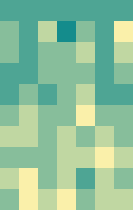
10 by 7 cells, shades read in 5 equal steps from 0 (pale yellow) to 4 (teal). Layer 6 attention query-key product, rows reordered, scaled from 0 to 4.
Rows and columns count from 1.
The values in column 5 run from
0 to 3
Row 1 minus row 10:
1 3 2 3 1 2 2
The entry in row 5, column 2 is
2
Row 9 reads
1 0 2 1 3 1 2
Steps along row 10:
down up down up down same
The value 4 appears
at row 2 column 4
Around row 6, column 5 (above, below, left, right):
1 2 2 2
